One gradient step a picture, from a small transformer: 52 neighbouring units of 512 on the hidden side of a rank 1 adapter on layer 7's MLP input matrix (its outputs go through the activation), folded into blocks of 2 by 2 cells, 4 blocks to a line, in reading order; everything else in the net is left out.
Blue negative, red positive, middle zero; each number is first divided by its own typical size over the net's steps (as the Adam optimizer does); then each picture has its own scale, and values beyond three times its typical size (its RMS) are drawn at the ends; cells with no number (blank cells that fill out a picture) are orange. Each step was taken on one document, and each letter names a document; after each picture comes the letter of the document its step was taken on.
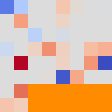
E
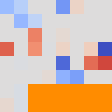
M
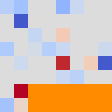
M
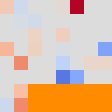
M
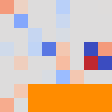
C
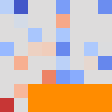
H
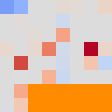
E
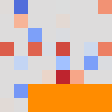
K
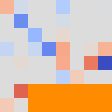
C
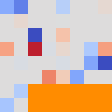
K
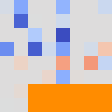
H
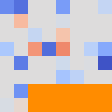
K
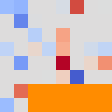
M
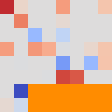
K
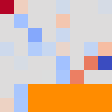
C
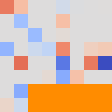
C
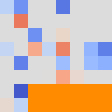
K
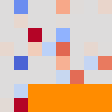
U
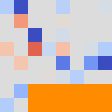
K
